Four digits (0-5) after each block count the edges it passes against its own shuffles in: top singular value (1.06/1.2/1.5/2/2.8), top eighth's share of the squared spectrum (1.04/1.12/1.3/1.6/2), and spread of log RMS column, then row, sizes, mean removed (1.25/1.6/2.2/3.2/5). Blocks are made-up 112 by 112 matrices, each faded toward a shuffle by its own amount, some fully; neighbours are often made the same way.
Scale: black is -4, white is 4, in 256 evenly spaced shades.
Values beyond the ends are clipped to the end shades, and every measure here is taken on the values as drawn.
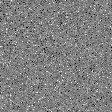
1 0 0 0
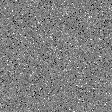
1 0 0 0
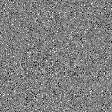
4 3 1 2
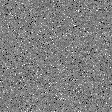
0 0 0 0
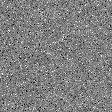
0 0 0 0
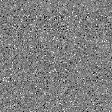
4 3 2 2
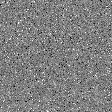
2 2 0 0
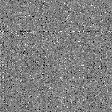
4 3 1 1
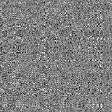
4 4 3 3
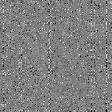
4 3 2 1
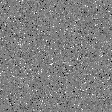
2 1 0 0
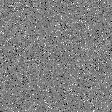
3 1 0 0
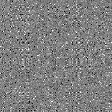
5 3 2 2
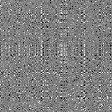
5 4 3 3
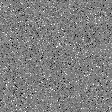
2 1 0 0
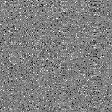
4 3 1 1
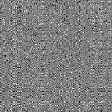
5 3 3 2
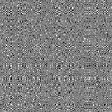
5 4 3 3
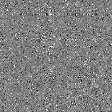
4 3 1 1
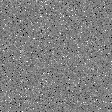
2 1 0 0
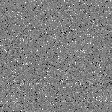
3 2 0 0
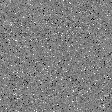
1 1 0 0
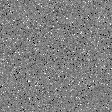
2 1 0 0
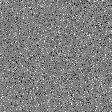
2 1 0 0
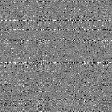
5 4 2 3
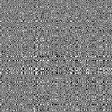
5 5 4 4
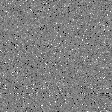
3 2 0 1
